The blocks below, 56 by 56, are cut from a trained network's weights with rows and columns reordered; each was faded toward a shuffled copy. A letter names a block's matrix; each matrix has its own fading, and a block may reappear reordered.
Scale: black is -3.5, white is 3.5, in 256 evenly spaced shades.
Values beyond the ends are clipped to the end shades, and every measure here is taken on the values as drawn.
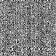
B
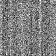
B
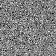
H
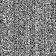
B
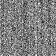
B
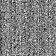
B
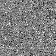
H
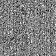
B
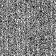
B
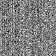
B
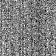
B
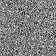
H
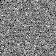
H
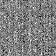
B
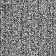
B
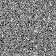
H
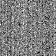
B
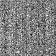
B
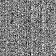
B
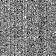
B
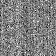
B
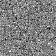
H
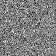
H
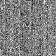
B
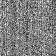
B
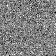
H
